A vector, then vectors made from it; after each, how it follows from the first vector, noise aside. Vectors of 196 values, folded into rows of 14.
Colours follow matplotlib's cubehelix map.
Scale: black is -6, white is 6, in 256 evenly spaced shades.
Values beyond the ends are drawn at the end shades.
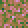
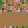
partly zeroed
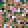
scaled up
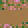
partly zeroed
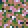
scaled up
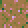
partly zeroed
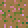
partly zeroed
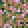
scaled up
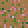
partly zeroed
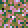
scaled up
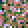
scaled up
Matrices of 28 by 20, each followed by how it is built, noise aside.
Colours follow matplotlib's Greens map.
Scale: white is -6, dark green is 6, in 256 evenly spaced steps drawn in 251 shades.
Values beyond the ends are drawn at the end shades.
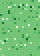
sparse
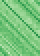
Toeplitz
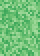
noise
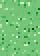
sparse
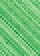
Toeplitz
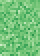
noise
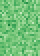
noise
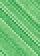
Toeplitz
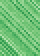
Toeplitz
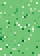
sparse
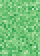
noise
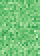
noise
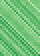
Toeplitz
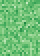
noise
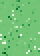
sparse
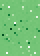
sparse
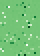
sparse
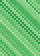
Toeplitz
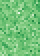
noise
